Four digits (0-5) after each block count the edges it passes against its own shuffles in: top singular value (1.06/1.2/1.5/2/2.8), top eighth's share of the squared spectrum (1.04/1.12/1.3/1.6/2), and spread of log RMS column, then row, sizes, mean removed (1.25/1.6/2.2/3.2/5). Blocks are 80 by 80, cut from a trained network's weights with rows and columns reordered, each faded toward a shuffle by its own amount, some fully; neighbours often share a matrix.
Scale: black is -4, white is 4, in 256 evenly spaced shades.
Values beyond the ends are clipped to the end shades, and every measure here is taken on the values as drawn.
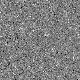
2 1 1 0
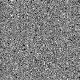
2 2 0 2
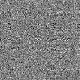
3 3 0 2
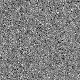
0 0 0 0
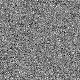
1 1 0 0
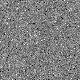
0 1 0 1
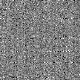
2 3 1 2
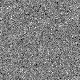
1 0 0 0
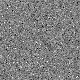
0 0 0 0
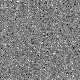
0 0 0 0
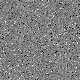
0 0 0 0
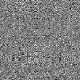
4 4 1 3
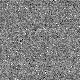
1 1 0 0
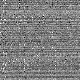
4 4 2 2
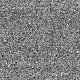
1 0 0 0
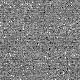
2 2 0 0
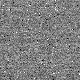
1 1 0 0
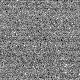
2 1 0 0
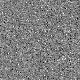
2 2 1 0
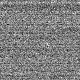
3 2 0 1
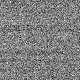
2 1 0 0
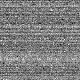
4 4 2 2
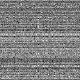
5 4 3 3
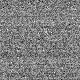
2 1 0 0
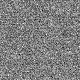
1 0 0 0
